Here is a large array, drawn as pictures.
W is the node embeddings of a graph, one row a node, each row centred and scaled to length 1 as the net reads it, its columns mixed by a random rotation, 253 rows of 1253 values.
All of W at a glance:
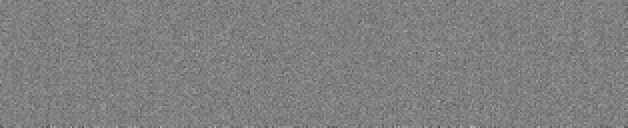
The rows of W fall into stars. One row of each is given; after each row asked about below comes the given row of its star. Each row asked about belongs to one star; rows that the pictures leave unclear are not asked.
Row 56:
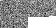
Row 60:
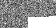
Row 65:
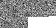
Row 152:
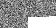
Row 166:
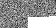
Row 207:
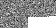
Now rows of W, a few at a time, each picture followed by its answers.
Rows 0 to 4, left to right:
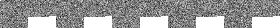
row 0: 207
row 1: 207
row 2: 65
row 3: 152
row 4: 56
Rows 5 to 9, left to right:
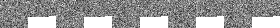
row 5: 60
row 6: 152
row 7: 56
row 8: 56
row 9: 56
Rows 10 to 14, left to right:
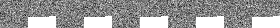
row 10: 207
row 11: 60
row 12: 166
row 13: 152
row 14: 65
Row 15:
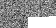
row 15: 207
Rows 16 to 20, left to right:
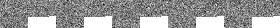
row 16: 60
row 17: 56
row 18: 152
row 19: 65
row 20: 207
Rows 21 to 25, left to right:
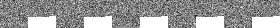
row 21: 166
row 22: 60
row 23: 207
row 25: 65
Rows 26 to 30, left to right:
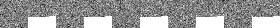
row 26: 207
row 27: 60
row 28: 56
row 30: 166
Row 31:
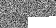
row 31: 166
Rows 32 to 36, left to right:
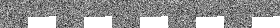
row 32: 207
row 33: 56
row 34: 207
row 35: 152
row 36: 56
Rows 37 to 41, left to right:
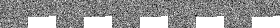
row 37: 65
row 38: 60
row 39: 207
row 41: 60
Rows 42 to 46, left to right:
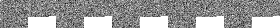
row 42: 56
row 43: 166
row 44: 166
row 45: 207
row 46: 60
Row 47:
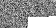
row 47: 60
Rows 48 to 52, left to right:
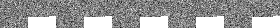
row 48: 65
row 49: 152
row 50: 65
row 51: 152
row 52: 166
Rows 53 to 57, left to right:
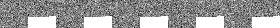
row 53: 65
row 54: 152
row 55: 65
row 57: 166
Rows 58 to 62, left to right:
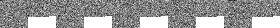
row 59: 152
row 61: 56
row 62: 56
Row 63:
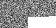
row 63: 65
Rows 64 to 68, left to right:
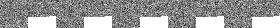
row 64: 152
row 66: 56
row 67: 60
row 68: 65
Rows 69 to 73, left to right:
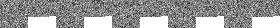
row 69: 152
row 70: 65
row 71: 60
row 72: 60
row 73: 166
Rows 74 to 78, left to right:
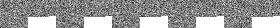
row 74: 166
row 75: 56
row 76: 166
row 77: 65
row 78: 166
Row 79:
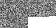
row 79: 56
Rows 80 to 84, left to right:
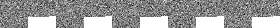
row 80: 65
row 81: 166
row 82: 60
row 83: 207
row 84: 152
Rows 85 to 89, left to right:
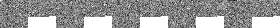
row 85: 56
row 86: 65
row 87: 56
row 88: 152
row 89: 56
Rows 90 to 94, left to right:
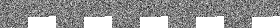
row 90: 56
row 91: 65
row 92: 60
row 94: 207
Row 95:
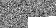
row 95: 152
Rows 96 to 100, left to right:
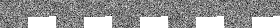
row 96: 65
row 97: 152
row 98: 56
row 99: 207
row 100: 65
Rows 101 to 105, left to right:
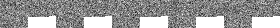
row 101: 60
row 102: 166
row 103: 166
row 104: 56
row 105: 152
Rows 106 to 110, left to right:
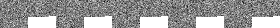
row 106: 152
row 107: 152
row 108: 60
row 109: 152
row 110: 60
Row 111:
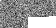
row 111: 56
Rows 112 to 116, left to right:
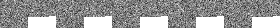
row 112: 65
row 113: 207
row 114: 152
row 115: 166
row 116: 166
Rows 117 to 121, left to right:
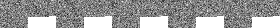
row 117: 60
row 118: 207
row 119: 152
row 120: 207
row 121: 207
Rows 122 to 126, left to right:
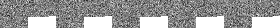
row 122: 207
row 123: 152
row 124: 166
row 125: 166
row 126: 56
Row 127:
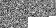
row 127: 56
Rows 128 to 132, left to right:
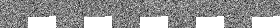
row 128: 166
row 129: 65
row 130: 152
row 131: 56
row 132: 65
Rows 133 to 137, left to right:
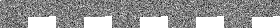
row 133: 56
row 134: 65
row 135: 60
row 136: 207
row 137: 166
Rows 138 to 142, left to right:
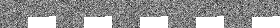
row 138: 166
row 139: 56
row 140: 166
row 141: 166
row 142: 207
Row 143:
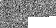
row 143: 56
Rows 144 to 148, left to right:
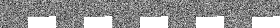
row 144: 60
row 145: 152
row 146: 65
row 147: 152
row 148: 65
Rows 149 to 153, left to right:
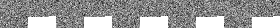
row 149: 207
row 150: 65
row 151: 60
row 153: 60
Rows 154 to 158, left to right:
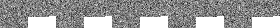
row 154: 65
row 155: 166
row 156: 65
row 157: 60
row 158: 207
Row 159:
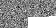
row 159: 207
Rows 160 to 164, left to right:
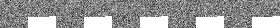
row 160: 56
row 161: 56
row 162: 207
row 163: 152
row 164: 56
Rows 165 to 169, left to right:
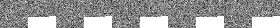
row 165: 166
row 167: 152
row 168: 60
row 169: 65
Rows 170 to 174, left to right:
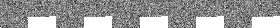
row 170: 60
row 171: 207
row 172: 152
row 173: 65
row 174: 166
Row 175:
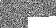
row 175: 56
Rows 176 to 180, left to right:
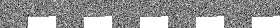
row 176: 65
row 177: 166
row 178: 166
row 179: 56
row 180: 166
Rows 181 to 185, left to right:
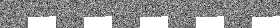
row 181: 65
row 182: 166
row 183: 207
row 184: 166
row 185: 166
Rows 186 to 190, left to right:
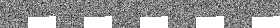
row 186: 152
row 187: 166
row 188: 56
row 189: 207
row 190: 65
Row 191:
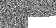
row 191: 207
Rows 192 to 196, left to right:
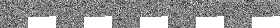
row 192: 56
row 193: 152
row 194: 56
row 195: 60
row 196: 152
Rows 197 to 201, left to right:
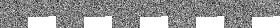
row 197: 166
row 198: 65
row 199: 166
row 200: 65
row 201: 152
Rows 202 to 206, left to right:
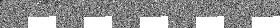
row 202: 65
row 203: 207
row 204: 60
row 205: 207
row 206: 60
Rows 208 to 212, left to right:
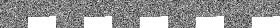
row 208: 207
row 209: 166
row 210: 207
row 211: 207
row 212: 166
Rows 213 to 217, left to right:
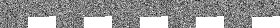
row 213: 56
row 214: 166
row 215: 166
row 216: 60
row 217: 60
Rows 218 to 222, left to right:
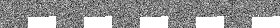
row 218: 60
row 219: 166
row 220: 56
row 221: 152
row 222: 56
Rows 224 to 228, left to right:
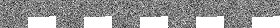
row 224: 60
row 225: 207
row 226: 60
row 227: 152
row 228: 56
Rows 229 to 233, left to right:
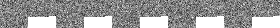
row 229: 60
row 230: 65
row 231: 166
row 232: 152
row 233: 65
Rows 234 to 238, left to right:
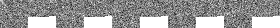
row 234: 56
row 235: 166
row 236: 65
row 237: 60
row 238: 166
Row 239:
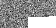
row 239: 56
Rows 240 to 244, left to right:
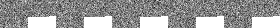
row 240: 207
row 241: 166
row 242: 65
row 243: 166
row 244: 207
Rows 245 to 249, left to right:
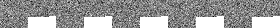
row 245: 60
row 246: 65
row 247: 152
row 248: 60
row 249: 60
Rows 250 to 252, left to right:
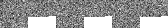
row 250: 65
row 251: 166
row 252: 60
